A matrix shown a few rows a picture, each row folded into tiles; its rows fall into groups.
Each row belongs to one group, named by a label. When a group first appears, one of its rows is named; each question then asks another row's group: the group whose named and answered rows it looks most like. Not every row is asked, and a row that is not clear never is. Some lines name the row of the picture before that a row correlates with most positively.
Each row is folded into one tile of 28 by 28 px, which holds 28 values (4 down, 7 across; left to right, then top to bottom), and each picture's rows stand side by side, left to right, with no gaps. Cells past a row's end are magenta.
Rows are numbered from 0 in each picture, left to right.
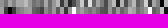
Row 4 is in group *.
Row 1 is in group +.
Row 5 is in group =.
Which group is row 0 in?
+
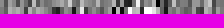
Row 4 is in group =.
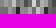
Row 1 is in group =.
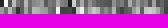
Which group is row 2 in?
+
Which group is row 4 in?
+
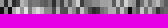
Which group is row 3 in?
+
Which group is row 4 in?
=
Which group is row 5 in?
=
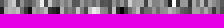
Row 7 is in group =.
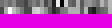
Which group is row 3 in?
+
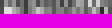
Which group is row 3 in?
=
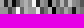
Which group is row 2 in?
=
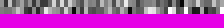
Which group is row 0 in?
*
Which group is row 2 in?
=
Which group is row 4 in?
=
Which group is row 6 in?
*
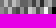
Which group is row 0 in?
=
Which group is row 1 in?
*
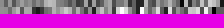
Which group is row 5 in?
*
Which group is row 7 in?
=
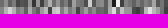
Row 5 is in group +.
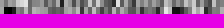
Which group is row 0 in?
+
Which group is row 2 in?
*
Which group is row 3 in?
=
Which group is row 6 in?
+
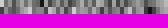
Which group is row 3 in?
=
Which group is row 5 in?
+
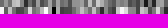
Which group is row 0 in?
=
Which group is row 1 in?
*
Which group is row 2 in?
+
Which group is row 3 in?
=
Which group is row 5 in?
*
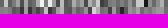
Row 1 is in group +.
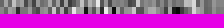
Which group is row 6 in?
+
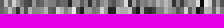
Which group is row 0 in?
=
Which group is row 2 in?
*
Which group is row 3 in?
*
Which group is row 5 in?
+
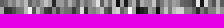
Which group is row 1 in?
=
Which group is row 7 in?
*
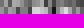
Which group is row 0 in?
=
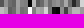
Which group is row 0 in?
*
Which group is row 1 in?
*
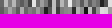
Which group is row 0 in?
=
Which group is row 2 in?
=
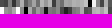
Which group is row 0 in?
*
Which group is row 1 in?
=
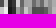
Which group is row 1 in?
+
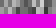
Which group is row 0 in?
=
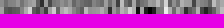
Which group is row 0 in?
+
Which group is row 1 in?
+
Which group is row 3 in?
*
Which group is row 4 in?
*
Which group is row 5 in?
+
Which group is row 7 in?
+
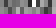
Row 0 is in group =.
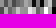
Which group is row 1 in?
*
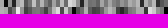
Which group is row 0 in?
*
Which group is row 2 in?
=
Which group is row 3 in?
+
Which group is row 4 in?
+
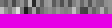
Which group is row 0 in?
*
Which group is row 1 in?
*
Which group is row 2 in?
*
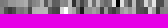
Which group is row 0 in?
+
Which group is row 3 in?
=
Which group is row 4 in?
*
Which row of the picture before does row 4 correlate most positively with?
1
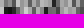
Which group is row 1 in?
=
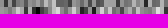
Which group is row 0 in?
*
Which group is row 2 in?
*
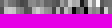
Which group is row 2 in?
=
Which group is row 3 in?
=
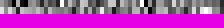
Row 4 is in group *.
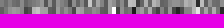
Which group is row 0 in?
*
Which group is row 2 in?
+
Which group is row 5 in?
=
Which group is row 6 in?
+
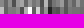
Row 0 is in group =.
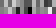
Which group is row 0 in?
=
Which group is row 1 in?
=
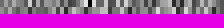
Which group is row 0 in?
=
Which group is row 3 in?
*
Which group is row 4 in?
=
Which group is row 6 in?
*
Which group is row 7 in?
=
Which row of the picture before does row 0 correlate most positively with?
0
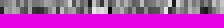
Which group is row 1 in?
+
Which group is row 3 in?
*
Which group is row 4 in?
=
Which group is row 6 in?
*
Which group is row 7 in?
+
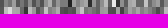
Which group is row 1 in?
*
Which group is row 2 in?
+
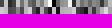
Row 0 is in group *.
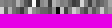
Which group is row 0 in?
=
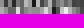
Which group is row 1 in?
*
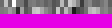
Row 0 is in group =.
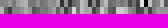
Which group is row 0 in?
+
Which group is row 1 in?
+
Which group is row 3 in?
*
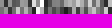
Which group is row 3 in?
=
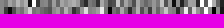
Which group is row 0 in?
+
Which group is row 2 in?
=
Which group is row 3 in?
*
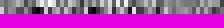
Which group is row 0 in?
=
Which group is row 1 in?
+
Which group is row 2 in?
=
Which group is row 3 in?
+
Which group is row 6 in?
*
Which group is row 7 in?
=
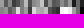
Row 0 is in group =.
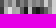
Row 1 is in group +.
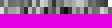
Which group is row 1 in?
=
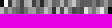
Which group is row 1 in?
*
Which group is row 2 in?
=
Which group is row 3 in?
*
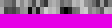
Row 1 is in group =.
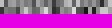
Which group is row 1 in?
*
